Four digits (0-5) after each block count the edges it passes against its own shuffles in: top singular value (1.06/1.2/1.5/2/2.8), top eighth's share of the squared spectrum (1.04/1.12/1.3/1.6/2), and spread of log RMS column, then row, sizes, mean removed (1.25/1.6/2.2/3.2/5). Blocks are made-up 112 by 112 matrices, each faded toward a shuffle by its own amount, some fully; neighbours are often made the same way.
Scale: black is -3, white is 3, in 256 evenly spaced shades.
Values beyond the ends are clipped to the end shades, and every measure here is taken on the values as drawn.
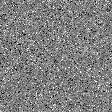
0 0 0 0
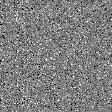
1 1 2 1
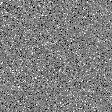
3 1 0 0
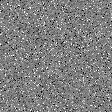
0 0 0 0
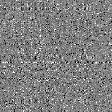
4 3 2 2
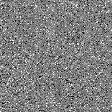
3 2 1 1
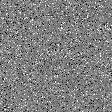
1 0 0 0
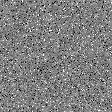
1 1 0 0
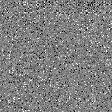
3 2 1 1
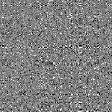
4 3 2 3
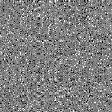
4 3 2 2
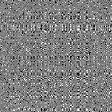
5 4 3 3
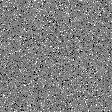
0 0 0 0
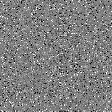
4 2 1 1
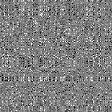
5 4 3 3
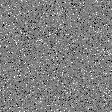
0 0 0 0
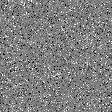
2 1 0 0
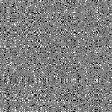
5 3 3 3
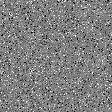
2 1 0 0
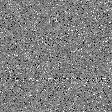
2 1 0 1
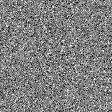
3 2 0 1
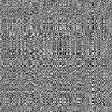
5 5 4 4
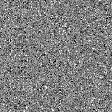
3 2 1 0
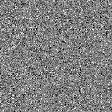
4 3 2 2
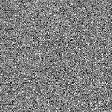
3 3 1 1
